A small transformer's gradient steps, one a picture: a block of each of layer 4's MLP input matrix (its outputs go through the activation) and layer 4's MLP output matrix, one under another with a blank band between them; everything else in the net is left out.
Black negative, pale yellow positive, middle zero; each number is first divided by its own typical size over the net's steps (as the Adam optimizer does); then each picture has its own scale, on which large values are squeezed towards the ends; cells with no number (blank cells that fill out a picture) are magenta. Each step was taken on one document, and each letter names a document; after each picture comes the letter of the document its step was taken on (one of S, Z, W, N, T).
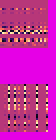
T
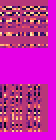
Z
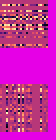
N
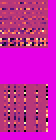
T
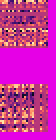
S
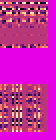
Z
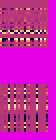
T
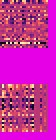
S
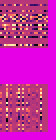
N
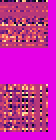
S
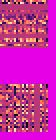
S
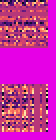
S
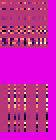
T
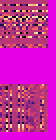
N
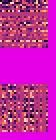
S
